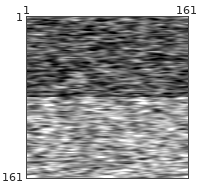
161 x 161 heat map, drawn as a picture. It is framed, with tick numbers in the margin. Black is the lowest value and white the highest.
Average level on the scale: 50%. Seam: horizontal, 50% of the way down, the bottom part higher. Grain: streaks across.
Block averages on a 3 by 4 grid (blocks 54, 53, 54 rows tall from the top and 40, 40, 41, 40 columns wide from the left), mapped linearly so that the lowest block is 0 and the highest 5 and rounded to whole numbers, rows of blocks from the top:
0 0 0 0
2 3 3 2
5 4 5 5
